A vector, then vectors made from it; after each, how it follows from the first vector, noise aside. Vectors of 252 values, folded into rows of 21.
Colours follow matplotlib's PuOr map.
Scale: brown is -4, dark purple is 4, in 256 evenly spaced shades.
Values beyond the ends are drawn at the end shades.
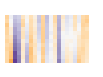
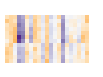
wrapped around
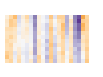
reversed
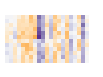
wrapped around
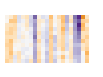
reversed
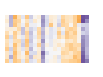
wrapped around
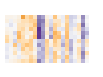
wrapped around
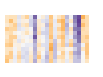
reversed
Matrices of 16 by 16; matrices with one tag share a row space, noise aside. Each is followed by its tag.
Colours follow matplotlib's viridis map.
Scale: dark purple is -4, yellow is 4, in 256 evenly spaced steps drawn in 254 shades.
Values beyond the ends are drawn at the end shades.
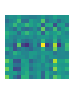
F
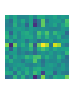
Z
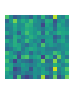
F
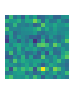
Z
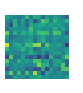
Z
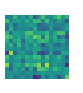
Z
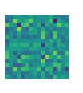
F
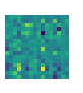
F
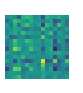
F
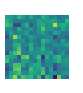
F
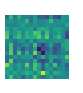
Z
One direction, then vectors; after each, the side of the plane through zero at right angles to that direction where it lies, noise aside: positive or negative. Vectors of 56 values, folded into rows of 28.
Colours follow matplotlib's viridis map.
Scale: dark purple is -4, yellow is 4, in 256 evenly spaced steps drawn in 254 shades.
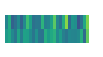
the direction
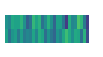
negative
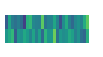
positive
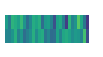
negative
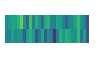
negative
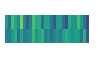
negative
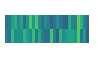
negative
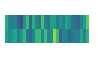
positive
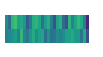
negative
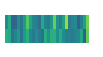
positive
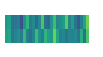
positive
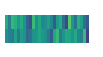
negative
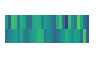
negative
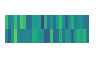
negative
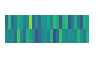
positive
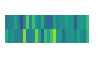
positive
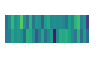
negative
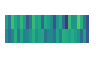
negative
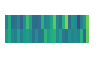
positive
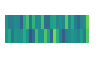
positive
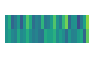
positive
